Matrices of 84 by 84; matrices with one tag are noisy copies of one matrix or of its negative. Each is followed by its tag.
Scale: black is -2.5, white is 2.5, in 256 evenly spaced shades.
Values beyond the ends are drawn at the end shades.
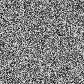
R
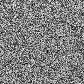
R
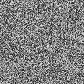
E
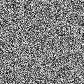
R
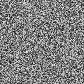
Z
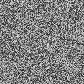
E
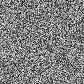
E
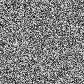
R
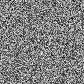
Z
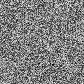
E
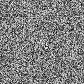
Z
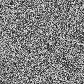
E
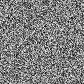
Z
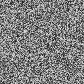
E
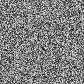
Z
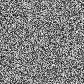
Z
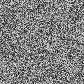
E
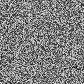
Z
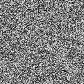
E
